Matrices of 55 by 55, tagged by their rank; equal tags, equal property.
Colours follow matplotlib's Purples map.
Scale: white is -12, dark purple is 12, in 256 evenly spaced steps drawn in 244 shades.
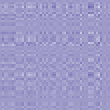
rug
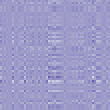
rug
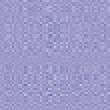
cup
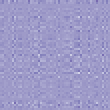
cup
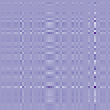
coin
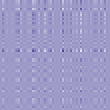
coin
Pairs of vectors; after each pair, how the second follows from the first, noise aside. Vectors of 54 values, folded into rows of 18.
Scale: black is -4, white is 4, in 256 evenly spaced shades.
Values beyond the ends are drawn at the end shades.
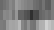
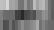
reversed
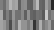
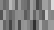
sign-scrambled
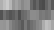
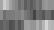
reversed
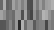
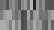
reversed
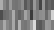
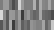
reversed
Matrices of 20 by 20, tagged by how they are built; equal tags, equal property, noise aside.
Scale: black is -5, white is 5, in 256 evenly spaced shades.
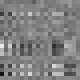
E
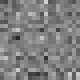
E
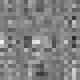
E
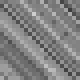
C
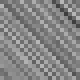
C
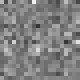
E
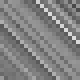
C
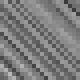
C
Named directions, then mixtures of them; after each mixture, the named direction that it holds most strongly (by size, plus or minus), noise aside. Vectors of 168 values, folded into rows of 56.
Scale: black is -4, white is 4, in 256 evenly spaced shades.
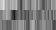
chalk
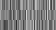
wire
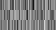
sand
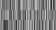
wire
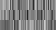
sand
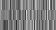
wire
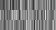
wire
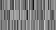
sand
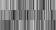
chalk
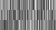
wire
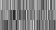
wire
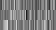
wire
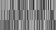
sand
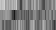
chalk
